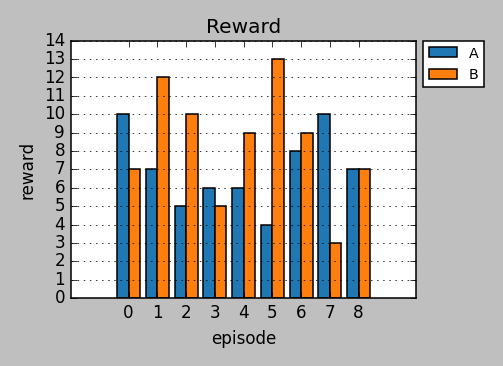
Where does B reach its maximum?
5
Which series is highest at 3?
A
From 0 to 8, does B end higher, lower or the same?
the same
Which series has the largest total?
B
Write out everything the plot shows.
Title: Reward
x-axis: episode, ticks 0 1 2 3 4 5 6 7 8
y-axis: reward, ticks 0 1 2 3 4 5 6 7 8 9 10 11 12 13 14
Legend: A, B
Values:
A: 10 7 5 6 6 4 8 10 7
B: 7 12 10 5 9 13 9 3 7
